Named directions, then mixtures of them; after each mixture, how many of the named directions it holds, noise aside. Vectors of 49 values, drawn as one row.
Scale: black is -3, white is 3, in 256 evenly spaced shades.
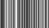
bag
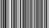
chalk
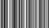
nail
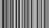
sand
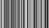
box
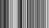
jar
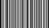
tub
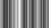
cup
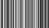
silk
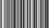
two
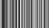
two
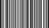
one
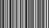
one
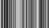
three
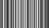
three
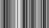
one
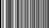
three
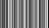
three
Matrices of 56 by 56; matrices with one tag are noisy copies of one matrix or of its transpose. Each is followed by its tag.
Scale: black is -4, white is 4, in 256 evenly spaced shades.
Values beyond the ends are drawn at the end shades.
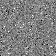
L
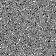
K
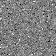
K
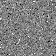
K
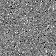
L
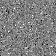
L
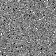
K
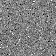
K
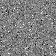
L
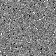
K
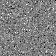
L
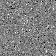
L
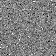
K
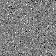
L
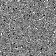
K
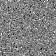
K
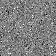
L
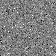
L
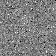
L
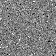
K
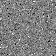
K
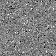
L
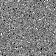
K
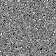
K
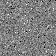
L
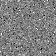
K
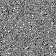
L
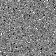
K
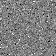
K
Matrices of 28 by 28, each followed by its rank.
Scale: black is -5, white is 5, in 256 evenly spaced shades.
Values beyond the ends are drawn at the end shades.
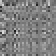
three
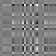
one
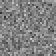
full rank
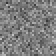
full rank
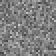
full rank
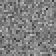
full rank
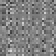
three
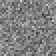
full rank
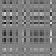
one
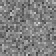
full rank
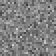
full rank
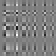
one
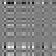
one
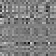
three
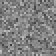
full rank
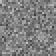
full rank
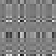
one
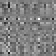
three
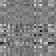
three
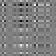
one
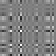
one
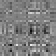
three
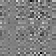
three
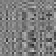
three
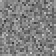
full rank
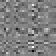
three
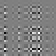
one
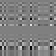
one
